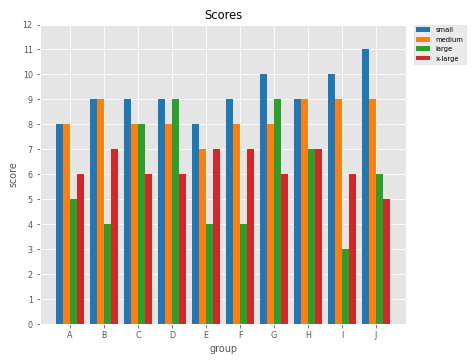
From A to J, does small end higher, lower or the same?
higher
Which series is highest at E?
small
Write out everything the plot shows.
Title: Scores
x-axis: group, ticks A B C D E F G H I J
y-axis: score, ticks 0 1 2 3 4 5 6 7 8 9 10 11 12
Legend: small, medium, large, x-large
Values:
small: 8 9 9 9 8 9 10 9 10 11
medium: 8 9 8 8 7 8 8 9 9 9
large: 5 4 8 9 4 4 9 7 3 6
x-large: 6 7 6 6 7 7 6 7 6 5
